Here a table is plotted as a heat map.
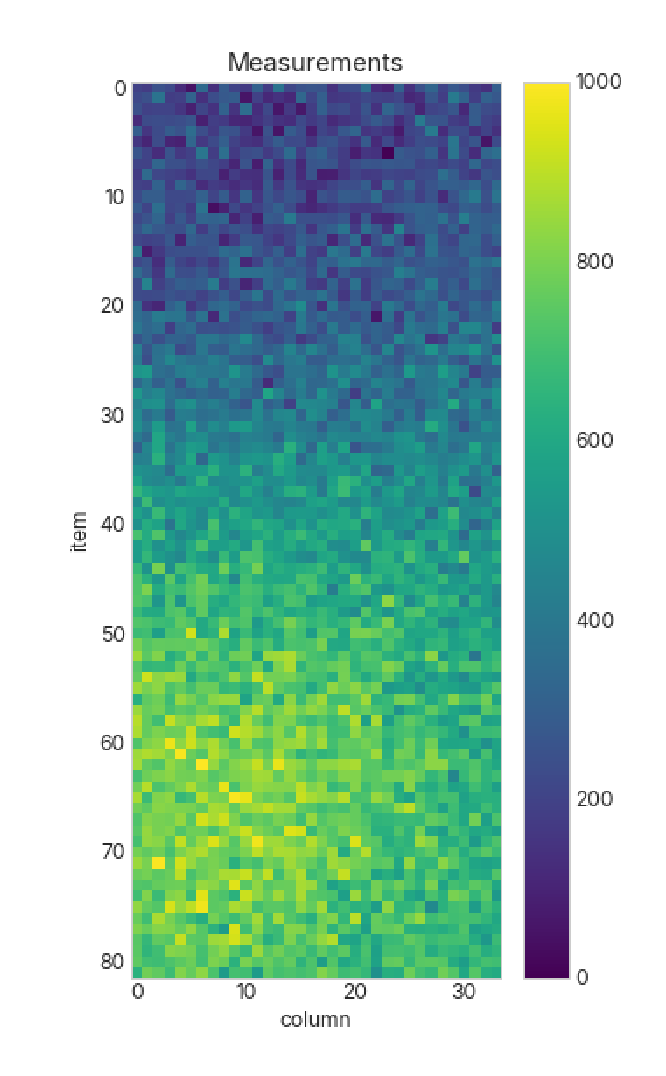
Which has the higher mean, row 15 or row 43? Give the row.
43
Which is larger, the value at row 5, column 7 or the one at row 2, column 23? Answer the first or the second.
the second
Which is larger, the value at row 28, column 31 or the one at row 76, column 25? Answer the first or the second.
the second
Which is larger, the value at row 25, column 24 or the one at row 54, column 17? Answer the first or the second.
the second
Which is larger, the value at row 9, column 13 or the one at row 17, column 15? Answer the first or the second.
the second
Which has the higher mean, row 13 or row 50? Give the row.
50
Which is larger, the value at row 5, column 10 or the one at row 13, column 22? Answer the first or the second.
the second
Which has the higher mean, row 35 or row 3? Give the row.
35
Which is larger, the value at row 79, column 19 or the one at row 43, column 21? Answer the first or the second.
the first
